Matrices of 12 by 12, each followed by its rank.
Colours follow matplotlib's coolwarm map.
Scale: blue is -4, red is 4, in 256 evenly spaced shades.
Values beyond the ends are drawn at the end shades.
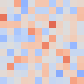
full rank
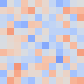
full rank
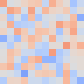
full rank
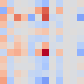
two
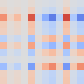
one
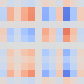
one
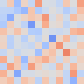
full rank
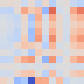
two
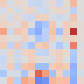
two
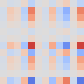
one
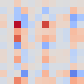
two
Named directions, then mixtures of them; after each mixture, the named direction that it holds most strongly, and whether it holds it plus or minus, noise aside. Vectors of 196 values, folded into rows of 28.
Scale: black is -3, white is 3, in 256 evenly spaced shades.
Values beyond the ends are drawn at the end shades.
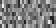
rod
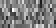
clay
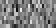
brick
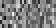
rod, minus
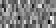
rod, minus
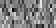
clay, minus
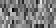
clay, minus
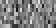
brick, plus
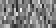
brick, plus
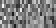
rod, plus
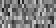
clay, minus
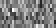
clay, plus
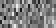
brick, minus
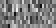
brick, minus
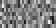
rod, plus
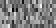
clay, minus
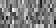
clay, plus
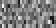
rod, plus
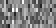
clay, plus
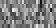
clay, plus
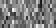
clay, plus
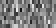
brick, minus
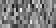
brick, plus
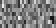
rod, plus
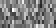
clay, plus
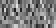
brick, minus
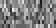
clay, plus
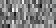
clay, plus
